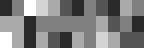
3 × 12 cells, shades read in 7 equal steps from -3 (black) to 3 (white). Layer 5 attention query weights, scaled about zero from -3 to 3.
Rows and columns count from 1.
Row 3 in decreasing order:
3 2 1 1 1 1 0 -1 -1 -1 -2 -2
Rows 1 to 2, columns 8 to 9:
0 -1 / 0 1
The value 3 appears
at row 1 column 3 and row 3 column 1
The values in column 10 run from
-2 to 1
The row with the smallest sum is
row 2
